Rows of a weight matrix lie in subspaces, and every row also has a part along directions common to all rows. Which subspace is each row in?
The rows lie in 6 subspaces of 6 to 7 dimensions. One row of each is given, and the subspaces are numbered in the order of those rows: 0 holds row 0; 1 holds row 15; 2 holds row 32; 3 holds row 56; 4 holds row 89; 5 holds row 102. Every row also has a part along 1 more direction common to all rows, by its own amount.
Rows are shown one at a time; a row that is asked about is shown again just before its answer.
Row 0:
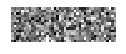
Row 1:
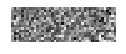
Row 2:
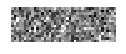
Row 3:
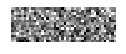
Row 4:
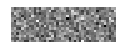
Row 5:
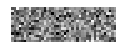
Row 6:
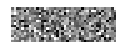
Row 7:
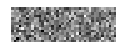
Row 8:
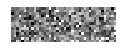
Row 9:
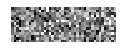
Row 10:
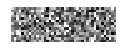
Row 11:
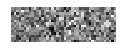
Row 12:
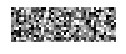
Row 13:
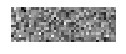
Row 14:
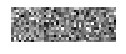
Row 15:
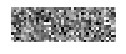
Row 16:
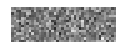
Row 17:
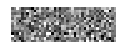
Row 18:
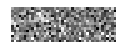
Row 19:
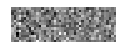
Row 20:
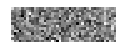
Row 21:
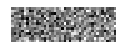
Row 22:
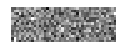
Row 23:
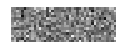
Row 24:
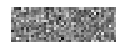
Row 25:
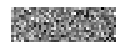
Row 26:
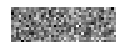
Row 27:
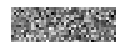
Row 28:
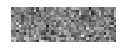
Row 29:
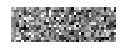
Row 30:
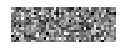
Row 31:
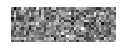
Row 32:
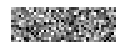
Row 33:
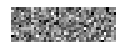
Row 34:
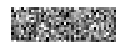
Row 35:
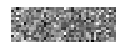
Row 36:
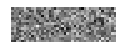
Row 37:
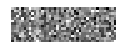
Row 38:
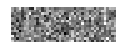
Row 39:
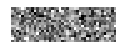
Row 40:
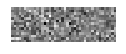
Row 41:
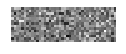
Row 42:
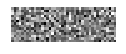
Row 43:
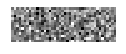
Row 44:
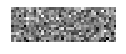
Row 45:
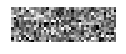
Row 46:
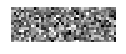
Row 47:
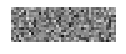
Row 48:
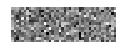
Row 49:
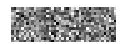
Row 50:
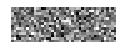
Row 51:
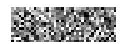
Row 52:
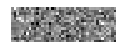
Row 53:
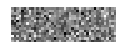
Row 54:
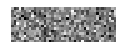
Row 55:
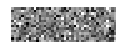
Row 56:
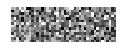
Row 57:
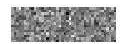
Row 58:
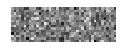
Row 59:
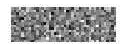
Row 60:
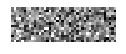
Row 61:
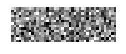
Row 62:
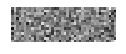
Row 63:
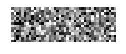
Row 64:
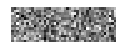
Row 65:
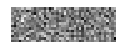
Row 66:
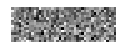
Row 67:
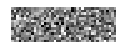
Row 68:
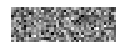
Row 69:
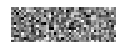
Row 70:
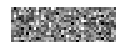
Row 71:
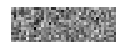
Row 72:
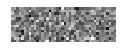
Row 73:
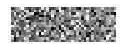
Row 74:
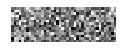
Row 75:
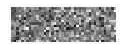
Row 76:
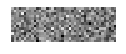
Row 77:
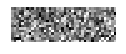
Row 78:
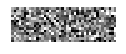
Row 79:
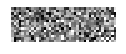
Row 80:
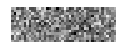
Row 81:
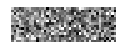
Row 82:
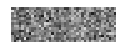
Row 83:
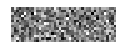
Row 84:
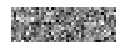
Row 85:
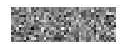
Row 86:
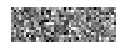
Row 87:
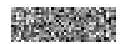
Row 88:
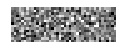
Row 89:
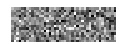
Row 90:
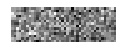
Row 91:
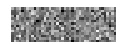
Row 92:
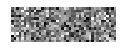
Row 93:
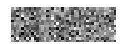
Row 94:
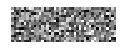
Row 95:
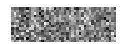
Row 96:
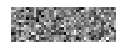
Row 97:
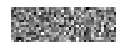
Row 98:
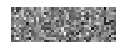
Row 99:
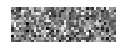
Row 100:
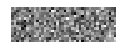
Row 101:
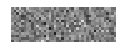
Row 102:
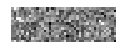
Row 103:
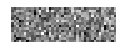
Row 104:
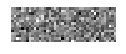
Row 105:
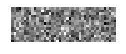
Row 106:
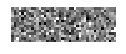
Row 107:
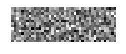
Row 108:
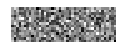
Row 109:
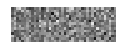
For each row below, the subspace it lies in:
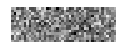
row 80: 3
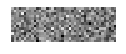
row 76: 0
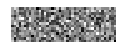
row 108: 5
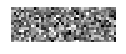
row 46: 0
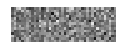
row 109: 3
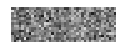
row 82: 3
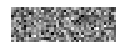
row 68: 2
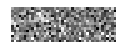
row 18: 1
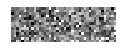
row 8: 4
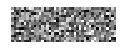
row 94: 3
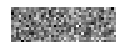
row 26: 4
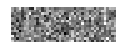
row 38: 1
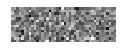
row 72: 5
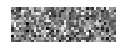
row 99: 1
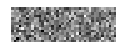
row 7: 3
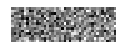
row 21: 4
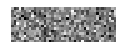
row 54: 2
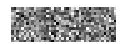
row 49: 2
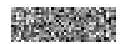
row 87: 5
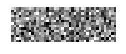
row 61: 1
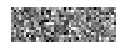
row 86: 0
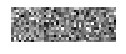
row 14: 2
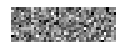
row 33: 3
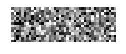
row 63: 0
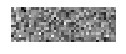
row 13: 5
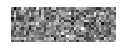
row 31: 5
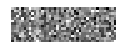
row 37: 2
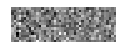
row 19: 4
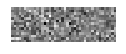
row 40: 0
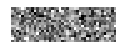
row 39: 2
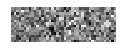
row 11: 0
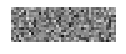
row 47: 1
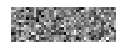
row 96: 4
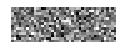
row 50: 2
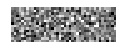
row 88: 0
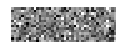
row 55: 0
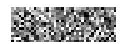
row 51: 0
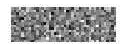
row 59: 0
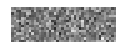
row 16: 4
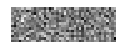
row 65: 3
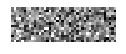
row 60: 5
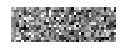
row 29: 4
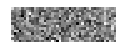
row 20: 1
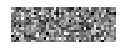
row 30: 3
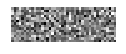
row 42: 1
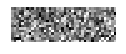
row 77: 0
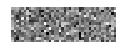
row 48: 1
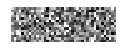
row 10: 3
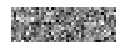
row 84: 5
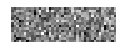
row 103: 4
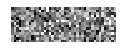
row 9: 4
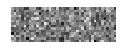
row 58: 3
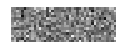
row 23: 3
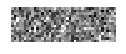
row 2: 1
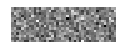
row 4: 2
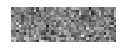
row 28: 2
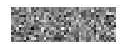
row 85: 3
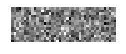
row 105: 1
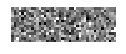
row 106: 0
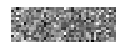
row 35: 3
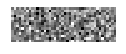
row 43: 5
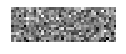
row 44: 4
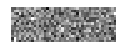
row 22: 2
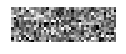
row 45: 2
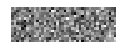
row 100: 2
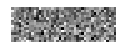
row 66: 4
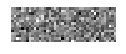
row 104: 5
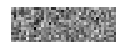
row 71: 5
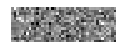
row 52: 5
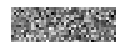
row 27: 0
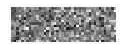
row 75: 4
